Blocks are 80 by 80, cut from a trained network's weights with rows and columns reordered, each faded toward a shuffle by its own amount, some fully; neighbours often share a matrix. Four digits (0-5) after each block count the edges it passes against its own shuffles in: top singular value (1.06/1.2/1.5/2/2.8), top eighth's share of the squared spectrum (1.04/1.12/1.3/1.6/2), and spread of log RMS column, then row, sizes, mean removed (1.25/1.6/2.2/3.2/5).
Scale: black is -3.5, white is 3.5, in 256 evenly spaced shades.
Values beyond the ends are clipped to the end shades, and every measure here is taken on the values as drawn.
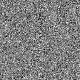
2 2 1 0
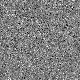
0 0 0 0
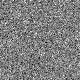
0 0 0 0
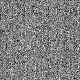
2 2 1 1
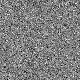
0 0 0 0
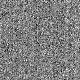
2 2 0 1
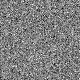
0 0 0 0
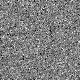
0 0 0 0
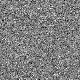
1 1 0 1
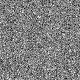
0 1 0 0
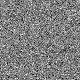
0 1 0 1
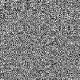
3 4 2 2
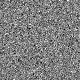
1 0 0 0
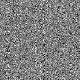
3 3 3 0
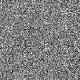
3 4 2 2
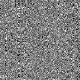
3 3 3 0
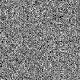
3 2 2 0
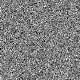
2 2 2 0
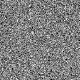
2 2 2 0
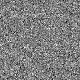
2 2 0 0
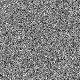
1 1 0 1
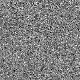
1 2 0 1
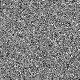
0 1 0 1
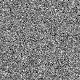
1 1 0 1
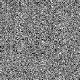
3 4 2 2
